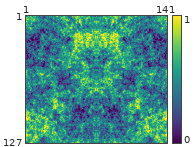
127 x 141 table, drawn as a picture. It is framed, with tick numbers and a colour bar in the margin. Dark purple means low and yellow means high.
No seam splits the table. The values follow a bell shape. There are no regular stripes. The left and right halves mirror each other.
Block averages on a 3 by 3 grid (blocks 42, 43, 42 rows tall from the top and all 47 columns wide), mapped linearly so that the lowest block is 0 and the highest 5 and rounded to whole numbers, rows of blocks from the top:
151 | 131 | 303
